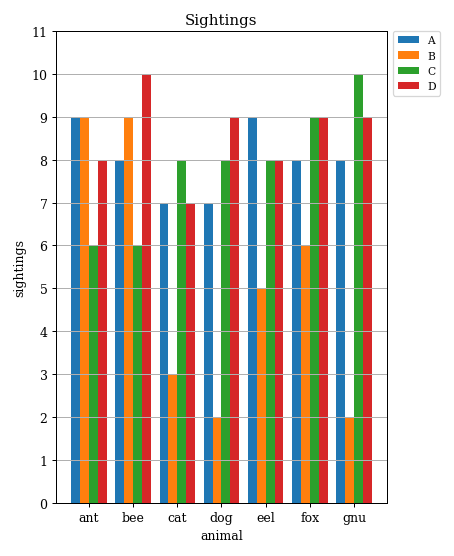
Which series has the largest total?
D
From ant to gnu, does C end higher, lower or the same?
higher
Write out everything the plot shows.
Title: Sightings
x-axis: animal, ticks ant bee cat dog eel fox gnu
y-axis: sightings, ticks 0 1 2 3 4 5 6 7 8 9 10 11
Legend: A, B, C, D
Values:
A: 9 8 7 7 9 8 8
B: 9 9 3 2 5 6 2
C: 6 6 8 8 8 9 10
D: 8 10 7 9 8 9 9
